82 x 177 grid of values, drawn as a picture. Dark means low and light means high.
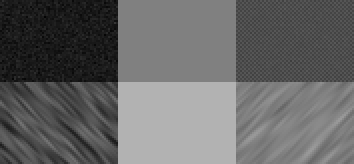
The table splits into 2 rows of 3 panels. Panel 1,1: very low, fine-grained, faint in contrast. Panel 1,2: middling, flat. Panel 1,3: low, checkered, faint in contrast. Panel 2,1: low, slanting down to the right. Panel 2,2: high, flat. Panel 2,3: middling, slanting up to the right, faint in contrast.
